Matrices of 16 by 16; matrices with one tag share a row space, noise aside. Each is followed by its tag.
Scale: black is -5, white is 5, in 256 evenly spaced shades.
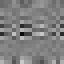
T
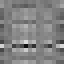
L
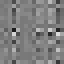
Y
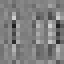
Y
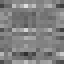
L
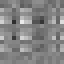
T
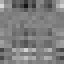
L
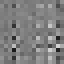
Y
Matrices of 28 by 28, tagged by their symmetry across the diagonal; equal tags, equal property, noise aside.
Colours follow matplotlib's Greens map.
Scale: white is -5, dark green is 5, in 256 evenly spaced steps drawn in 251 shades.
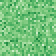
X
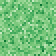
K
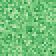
K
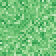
K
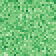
X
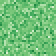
K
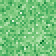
K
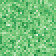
X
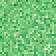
K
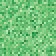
K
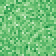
K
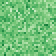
X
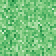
X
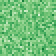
X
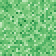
K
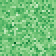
X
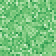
K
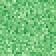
X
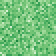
X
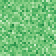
X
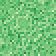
K
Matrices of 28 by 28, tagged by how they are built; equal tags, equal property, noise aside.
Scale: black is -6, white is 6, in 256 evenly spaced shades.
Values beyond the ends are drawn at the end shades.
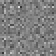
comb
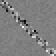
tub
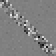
tub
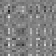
comb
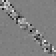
tub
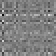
comb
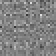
comb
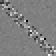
tub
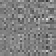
comb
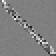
tub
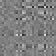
comb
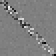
tub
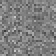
comb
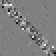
tub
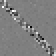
tub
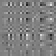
comb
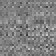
comb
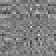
comb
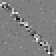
tub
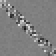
tub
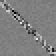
tub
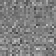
comb
